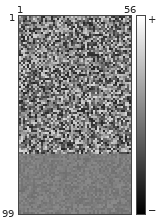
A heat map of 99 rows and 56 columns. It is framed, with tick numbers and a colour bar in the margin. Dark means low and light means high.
No overall slope runs across the table. No single row or column stands out from its neighbours. The bottom part is calmer, past a seam about 70% of the way down. The halves do not mirror each other. The texture is fine-grained noise. Overall the values sit about 50% of the way up the scale. No regular stripes run through it.
